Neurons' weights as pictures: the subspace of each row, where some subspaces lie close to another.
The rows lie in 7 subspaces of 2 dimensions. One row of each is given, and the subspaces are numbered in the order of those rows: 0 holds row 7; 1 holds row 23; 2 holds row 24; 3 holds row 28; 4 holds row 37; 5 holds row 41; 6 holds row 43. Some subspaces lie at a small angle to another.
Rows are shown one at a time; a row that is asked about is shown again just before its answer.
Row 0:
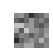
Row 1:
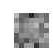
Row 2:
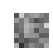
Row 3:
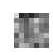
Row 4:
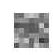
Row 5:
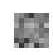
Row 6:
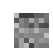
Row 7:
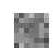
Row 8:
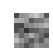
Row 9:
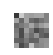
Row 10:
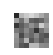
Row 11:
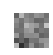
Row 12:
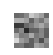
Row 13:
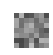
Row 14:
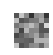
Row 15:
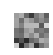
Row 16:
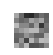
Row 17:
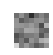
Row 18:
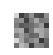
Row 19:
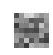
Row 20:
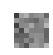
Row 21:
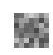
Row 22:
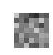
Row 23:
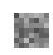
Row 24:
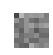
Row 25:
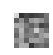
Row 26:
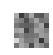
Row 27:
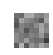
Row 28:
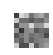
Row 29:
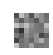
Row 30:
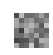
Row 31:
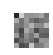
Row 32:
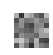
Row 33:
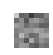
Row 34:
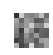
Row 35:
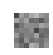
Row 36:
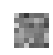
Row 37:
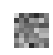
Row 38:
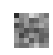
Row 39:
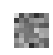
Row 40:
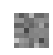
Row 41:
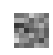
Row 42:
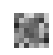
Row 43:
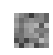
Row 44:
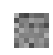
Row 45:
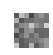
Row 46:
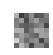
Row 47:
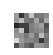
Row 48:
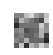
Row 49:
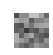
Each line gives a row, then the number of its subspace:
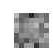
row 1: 6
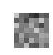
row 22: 4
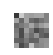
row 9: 2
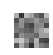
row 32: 4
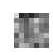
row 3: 6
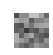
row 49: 5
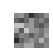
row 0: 5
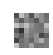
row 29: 5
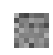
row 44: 3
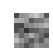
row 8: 5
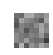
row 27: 0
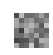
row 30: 2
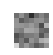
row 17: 3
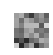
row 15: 6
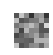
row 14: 0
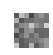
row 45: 3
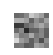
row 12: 5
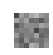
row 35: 4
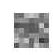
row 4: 2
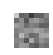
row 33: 1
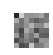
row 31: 2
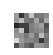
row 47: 5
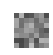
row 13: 4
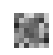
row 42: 0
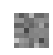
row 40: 1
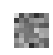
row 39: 4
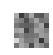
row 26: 1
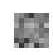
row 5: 6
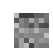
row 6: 3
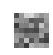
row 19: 3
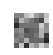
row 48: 0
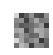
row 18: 1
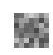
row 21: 4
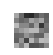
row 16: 3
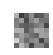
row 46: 1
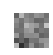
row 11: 6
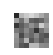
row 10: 2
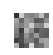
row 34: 2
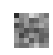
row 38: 1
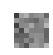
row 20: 0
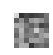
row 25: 2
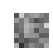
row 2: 6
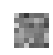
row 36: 0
